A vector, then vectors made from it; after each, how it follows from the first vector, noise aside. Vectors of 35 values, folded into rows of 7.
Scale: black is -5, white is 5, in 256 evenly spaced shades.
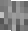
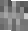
reversed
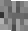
negated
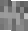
reversed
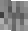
negated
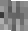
negated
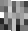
scaled up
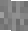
shrunk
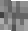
negated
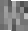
reversed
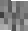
negated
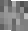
reversed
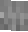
shrunk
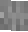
shrunk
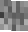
negated
